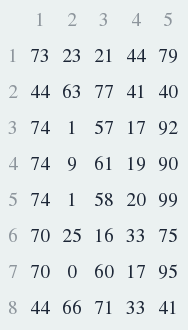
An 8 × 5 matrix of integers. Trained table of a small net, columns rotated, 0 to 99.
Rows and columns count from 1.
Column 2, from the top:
23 63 1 9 1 25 0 66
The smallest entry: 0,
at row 7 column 2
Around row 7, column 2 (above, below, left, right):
25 66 70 60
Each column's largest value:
74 66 77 44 99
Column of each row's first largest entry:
5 3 5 5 5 5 5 3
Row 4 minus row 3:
0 8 4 2 -2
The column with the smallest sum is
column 2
